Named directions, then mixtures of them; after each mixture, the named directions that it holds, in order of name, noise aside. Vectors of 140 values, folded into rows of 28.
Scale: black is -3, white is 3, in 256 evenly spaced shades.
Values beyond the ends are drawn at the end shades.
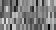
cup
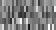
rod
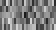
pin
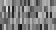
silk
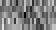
cup, pin, rod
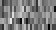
cup, rod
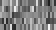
cup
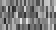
cup, rod, silk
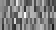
cup, pin, rod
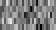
cup, pin, silk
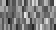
pin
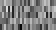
silk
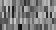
silk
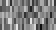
pin, silk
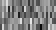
pin, rod, silk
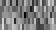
cup, pin, rod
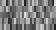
pin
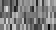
cup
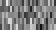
pin, silk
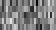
cup, pin, silk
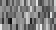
pin, rod, silk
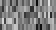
cup, pin, silk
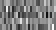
cup, rod, silk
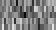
cup, pin, rod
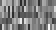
cup, rod, silk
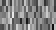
pin, rod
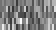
cup, rod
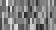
pin, silk
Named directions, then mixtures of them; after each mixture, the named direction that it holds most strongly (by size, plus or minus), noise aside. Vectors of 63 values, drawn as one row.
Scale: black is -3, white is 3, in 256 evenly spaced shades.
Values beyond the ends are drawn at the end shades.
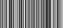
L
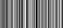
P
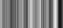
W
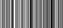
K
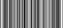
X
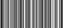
X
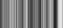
W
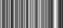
W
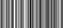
K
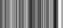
W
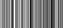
K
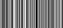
P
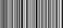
P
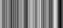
W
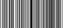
K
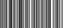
L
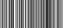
L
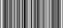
X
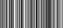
L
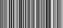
L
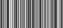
L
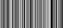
L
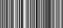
P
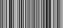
L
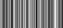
P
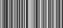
P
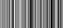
K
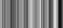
W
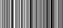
K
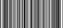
X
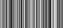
L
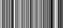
K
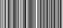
P
